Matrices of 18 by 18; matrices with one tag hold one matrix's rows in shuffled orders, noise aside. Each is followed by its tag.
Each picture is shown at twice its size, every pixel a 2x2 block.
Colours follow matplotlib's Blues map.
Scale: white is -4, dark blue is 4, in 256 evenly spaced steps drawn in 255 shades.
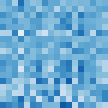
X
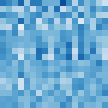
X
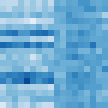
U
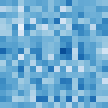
X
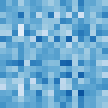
X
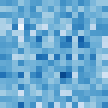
X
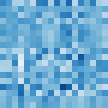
X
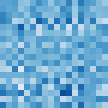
X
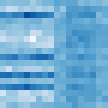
U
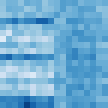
U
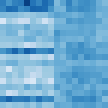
U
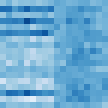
U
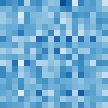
X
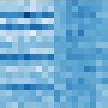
U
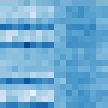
U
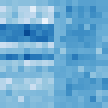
U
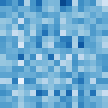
X
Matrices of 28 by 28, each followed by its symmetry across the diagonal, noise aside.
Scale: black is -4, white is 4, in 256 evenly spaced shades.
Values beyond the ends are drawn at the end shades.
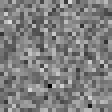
neither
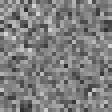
symmetric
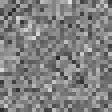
symmetric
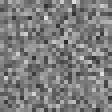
neither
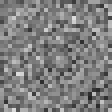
symmetric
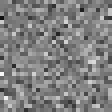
neither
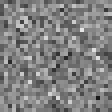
symmetric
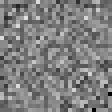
symmetric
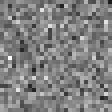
neither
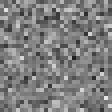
neither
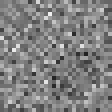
symmetric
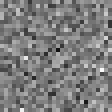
neither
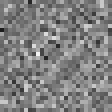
symmetric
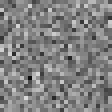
neither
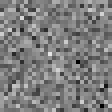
neither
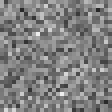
neither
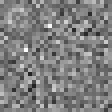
symmetric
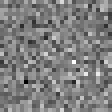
neither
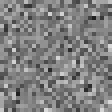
symmetric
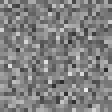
neither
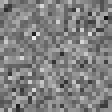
symmetric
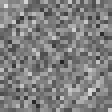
symmetric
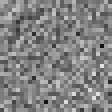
symmetric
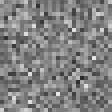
symmetric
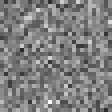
neither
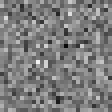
neither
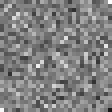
symmetric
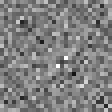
symmetric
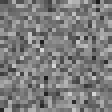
neither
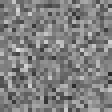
neither
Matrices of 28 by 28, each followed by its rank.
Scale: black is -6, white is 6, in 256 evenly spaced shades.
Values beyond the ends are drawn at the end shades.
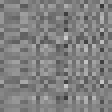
two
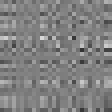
two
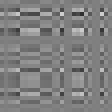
one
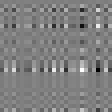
one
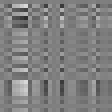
one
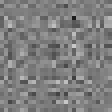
three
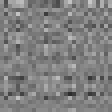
three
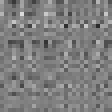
three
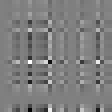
one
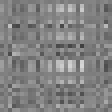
two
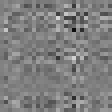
three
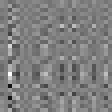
two
